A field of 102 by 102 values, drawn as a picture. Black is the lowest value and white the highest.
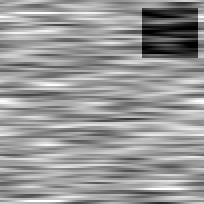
In the top right lies a patch that is lower than the rest. On average the colour sits 60% of the way up the scale. The ninth with the lowest average is the top right. The grain runs across in streaks. Neither half mirrors the other.
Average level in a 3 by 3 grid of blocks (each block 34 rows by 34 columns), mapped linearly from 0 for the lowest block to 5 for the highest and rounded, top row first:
5 4 0 | 4 4 5 | 5 4 4
